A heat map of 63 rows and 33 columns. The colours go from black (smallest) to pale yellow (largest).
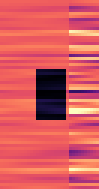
Seam: vertical, 70% of the way across, the left part calmer. Odd patch: lower, in the centre. Ninth with the lowest average: centre. Slope: none.
